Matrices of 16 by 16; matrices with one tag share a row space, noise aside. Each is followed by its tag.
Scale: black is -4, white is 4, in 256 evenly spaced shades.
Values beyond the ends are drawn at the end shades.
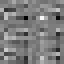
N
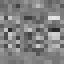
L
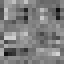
N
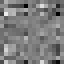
N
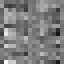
N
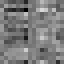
N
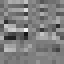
N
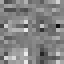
N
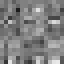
L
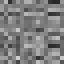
L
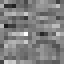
N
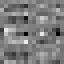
N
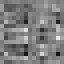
N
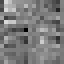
N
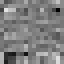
N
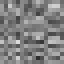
L
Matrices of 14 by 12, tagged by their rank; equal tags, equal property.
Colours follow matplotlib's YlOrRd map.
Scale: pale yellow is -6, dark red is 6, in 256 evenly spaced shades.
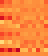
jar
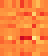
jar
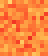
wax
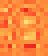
jar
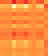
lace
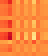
lace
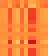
lace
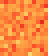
wax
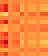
lace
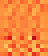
jar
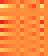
lace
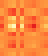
lace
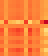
lace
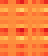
lace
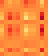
lace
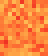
wax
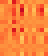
jar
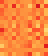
jar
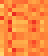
jar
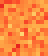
wax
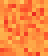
wax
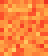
wax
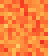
wax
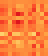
jar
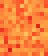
wax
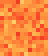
wax
